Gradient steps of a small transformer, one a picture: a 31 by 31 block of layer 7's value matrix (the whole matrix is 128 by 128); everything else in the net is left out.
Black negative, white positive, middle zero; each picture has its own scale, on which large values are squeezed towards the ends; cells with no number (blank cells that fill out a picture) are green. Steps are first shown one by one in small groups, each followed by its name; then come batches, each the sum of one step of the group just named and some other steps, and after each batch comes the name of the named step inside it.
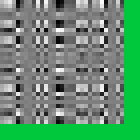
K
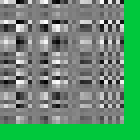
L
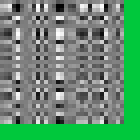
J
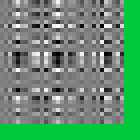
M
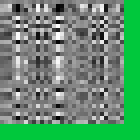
J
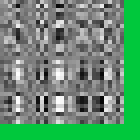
L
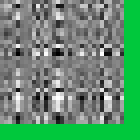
J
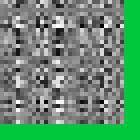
L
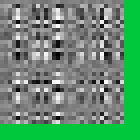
J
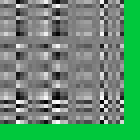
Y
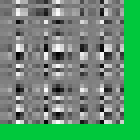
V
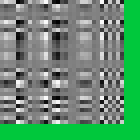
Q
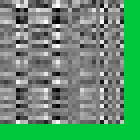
Q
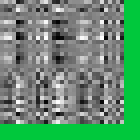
Q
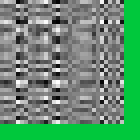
Q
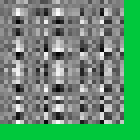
V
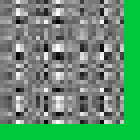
V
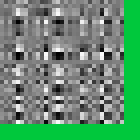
V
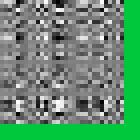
Q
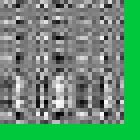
Q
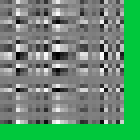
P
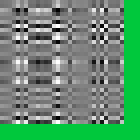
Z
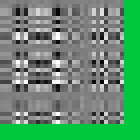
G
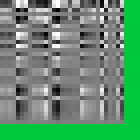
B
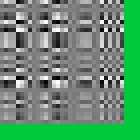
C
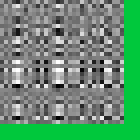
Z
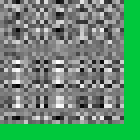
Z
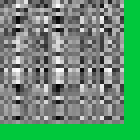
B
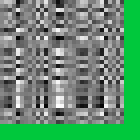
C
